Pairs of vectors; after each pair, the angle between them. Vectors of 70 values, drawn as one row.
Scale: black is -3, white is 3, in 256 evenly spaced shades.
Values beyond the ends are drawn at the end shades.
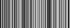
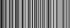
orthogonal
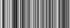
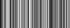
orthogonal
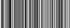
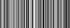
partly opposed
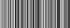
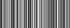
partly opposed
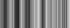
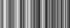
nearly opposite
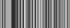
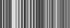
nearly opposite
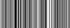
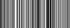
nearly opposite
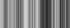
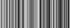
partly aligned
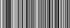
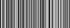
partly aligned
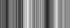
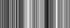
nearly parallel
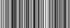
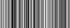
nearly parallel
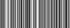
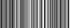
orthogonal
